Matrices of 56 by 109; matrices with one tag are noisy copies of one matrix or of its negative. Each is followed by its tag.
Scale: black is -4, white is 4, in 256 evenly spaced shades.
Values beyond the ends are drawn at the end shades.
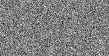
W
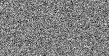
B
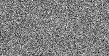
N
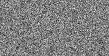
W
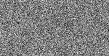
N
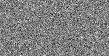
B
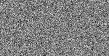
B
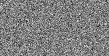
B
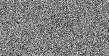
N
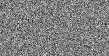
B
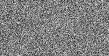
N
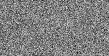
N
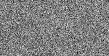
N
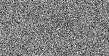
N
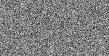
W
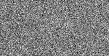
N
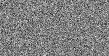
B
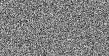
B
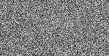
N
